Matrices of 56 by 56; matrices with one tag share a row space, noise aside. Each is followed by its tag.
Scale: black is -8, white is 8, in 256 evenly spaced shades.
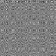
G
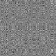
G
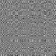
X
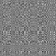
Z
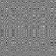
G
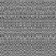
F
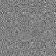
X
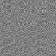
Z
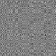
X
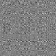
Z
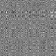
G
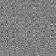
G
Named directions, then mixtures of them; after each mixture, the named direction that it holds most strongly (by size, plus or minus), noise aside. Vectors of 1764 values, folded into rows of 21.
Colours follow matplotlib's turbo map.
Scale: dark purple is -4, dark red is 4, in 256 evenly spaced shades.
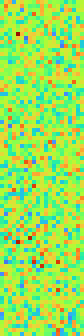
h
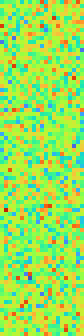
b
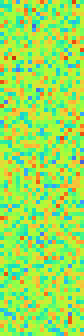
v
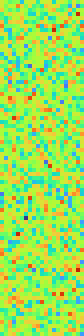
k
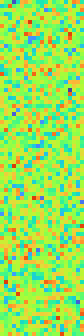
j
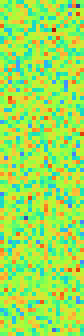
k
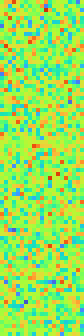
j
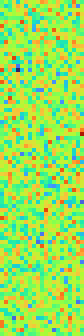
v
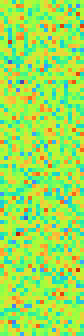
k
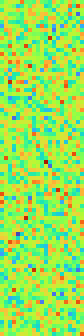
k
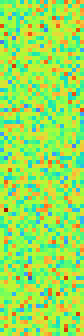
b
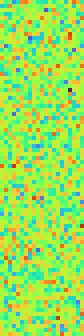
j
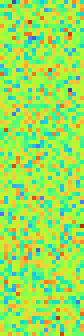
j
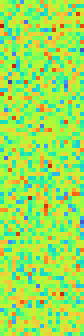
k
